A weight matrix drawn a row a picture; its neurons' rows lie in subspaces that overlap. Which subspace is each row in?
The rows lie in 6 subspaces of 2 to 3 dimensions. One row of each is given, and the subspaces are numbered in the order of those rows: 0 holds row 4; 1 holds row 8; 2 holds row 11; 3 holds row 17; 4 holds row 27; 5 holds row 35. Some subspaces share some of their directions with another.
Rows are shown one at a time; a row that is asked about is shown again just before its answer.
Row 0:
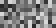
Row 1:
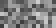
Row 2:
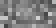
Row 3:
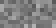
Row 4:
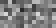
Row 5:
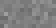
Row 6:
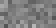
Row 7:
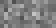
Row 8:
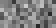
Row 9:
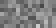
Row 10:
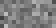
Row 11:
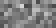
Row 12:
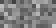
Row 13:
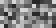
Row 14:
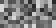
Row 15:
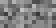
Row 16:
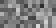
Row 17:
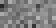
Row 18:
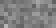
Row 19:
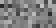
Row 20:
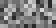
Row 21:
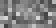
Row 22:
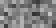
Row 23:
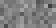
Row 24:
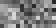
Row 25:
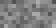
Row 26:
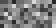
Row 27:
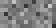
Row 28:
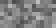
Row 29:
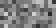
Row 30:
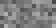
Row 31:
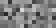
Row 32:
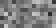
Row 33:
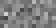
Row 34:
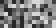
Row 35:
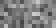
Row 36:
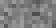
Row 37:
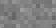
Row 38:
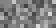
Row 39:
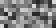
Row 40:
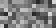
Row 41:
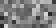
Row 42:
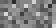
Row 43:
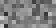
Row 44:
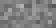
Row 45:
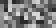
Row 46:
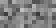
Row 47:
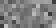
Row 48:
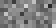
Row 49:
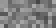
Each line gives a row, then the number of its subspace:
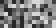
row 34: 5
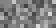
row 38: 1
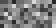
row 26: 4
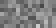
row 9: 1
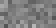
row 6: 3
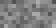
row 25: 0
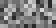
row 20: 3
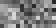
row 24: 5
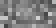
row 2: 2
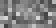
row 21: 2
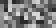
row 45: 2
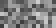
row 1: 1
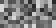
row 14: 3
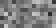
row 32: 1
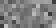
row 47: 0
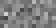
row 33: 0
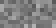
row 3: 3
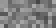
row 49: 1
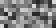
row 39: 3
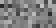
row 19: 1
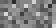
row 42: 4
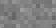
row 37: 5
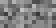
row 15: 0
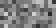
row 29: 1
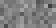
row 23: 4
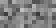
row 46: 0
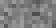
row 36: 5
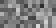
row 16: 1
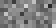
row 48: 4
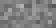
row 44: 2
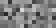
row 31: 0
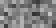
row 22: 5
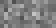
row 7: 2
